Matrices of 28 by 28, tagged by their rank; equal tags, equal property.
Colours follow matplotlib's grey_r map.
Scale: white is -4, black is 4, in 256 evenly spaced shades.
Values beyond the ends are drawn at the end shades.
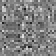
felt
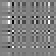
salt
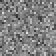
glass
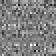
felt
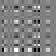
salt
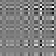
salt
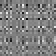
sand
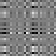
salt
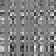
sand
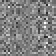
felt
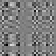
sand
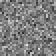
glass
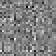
felt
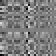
sand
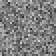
glass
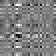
sand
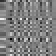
sand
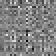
felt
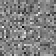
felt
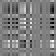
salt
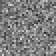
glass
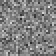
glass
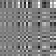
salt
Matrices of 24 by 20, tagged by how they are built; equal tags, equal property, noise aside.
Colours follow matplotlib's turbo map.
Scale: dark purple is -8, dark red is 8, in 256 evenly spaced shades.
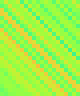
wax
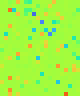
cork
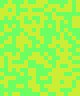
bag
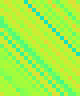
wax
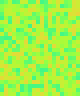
bag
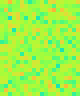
bag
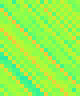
wax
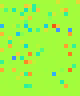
cork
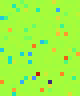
cork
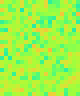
bag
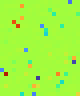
cork
